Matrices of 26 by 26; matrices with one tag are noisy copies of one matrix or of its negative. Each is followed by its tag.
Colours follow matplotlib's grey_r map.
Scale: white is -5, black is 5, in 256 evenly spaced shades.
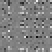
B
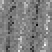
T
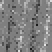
T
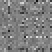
B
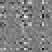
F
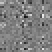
F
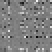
B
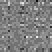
B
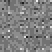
B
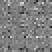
B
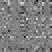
B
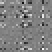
F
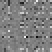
B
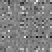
B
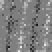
T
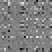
B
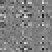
F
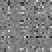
B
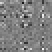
F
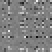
B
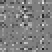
F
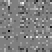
B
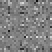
B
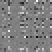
B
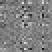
F
